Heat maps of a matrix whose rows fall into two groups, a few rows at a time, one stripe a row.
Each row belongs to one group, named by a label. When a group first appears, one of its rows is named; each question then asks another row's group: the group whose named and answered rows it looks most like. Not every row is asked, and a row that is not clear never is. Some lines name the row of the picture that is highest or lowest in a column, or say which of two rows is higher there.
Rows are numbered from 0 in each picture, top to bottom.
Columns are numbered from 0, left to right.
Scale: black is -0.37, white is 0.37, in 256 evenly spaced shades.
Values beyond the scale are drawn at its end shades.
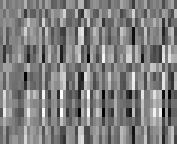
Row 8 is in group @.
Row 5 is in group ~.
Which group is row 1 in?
@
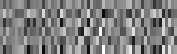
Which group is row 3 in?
@
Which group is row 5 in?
~
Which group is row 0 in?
~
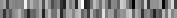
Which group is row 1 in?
~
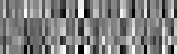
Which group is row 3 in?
@
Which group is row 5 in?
@
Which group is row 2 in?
@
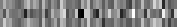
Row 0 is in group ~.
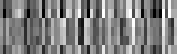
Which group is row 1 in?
~
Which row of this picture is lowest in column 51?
1
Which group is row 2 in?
@
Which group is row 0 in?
~
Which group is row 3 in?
@
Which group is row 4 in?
@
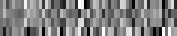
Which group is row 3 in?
~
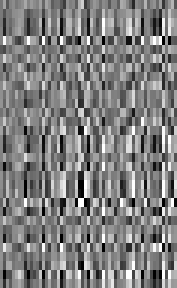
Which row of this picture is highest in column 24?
22
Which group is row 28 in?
@
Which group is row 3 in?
~
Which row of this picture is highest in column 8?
22
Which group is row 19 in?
@
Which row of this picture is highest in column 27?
22
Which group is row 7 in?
~
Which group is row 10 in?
@
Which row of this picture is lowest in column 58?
22
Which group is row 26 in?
~
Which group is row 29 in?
@
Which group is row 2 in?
~
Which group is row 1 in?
~
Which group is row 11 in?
@
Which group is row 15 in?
~
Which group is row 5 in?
~
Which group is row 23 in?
~
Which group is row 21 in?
@
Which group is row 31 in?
~
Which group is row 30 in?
~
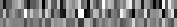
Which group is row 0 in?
~
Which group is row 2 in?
@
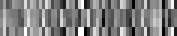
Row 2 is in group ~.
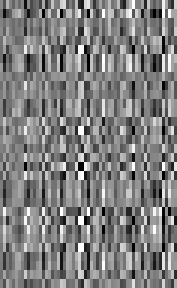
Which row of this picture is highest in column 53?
23
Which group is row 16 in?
@
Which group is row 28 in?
~
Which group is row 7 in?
~
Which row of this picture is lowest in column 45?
25
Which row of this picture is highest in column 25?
18
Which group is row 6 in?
~
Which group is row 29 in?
~
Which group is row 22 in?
~
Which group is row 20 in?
~
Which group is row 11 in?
~
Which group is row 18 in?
@
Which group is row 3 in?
@
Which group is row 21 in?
~
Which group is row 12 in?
~
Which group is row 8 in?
@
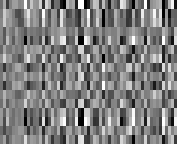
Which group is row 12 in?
@
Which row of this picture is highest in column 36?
13
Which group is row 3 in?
@
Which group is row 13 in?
@
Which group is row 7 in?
~
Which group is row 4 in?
@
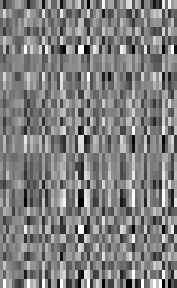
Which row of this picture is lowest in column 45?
31
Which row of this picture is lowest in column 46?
31
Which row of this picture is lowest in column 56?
31
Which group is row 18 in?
@
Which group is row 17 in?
@
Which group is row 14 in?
@
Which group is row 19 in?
@
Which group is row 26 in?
@
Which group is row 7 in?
~
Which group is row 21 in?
@
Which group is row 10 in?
@
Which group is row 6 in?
~
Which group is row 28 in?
~
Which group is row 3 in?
~
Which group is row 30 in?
@
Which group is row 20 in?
~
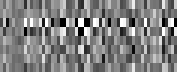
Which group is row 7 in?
@
